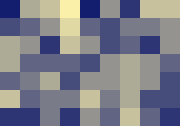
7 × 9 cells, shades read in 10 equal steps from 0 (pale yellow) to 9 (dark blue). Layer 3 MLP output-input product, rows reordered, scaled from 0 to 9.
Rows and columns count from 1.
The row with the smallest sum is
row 1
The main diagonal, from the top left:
9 6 8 6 4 5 2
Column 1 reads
9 7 3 3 6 2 8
